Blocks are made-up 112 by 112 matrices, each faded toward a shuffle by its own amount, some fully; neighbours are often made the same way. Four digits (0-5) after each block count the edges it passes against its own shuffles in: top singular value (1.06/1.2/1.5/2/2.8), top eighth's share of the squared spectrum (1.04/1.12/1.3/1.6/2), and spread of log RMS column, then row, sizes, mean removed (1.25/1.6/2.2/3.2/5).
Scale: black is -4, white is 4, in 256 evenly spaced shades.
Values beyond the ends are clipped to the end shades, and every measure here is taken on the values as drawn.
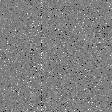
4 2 1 0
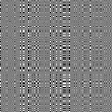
5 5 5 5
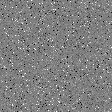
2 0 0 0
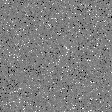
0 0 0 0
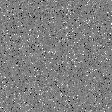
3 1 0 0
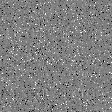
3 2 0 0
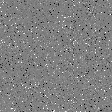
2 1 0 0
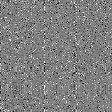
4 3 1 0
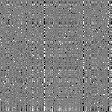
5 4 3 2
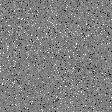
3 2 1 0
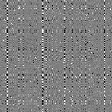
5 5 3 3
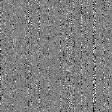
2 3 4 0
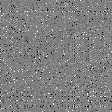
4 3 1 1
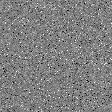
2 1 0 0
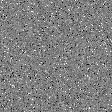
1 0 0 0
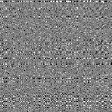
5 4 3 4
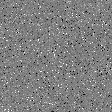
0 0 0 0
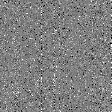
2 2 2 0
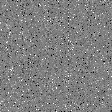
2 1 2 0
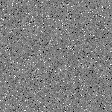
0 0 0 0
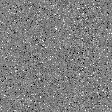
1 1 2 0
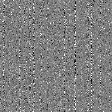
2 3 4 0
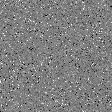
0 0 0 0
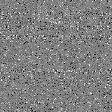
3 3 0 2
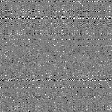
5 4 2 4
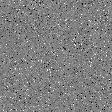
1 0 0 0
